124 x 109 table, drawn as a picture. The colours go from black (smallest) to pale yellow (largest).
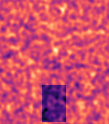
No regular stripes run through it. The bottom middle is the ninth with the lowest average. The values are skewed, with a long tail toward low values. An odd patch, lower than its surroundings, sits in the bottom middle. Overall the values sit about 60% of the way up the scale.
